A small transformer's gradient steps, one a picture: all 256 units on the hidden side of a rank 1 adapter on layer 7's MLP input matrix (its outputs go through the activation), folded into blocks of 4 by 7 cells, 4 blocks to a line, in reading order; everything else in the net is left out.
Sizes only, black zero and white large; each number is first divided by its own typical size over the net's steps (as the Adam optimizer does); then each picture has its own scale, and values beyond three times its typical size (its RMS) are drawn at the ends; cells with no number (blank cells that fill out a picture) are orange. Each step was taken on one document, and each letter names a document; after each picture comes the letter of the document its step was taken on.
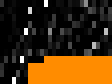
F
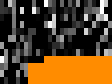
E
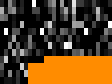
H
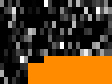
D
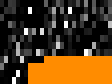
F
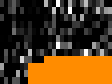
D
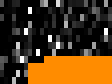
F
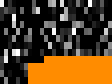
H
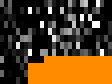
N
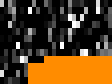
D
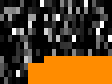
N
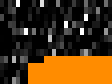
F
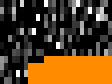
E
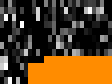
E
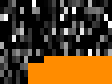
E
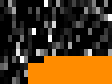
F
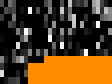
D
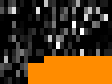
E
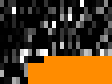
D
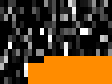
E
